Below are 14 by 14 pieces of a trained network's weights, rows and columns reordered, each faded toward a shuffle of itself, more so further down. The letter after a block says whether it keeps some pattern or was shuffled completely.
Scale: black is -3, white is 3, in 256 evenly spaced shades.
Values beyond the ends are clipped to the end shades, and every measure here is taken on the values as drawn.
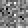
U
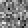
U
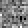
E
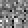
E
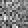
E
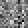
E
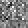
U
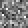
U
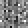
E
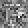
U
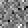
U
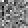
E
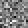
E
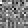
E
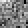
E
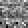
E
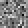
U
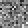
U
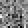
E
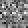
E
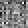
E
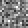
E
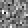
U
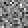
U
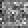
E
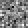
U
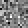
U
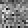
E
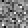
U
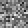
U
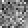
U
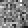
U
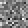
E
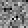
U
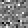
U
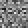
E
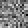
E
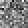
E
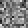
E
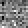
E
